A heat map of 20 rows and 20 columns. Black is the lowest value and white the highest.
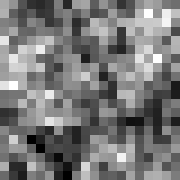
Average level on the scale: 50%. Mirror symmetry: none. Stripes: none. Ninth with the highest average: top right. Histogram: bell-shaped.
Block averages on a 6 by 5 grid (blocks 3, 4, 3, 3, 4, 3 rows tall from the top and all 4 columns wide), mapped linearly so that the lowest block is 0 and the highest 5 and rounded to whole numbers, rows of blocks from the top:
21235 | 43234 | 52332 | 24120 | 21111 | 10333
